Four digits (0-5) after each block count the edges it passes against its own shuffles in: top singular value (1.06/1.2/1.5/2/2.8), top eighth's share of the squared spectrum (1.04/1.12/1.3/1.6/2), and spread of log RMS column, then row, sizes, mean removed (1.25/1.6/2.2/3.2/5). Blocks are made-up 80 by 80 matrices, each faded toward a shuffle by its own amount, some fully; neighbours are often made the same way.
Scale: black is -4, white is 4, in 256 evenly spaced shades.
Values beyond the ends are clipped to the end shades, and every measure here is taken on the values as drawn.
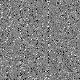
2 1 2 0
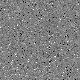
1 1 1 0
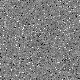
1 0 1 0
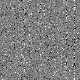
2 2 2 0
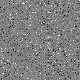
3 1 0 0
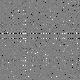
4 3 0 1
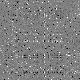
4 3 1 1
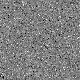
2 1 0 0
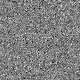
0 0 0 0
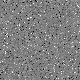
0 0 0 0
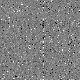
3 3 1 1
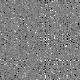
4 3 2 2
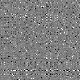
4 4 2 2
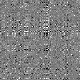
4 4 3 3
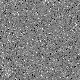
0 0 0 0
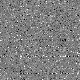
3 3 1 2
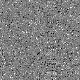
3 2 1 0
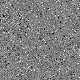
2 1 0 0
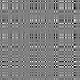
5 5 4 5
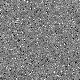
1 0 0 0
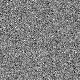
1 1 0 0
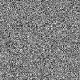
3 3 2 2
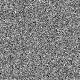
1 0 0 0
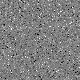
0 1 0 0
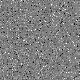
3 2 0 0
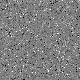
1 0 0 0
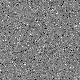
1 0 0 0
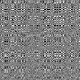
5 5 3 4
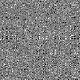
4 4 2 2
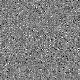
3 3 1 1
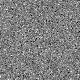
1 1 0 0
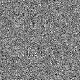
3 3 1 1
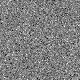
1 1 0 0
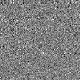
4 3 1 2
